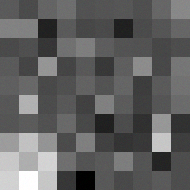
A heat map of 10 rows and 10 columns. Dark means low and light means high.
There are no regular stripes. On average the colour sits 40% of the way up the scale. The bottom left is the ninth with the highest average. An odd patch, higher than its surroundings, sits in the bottom left. The top right is the calmest part.
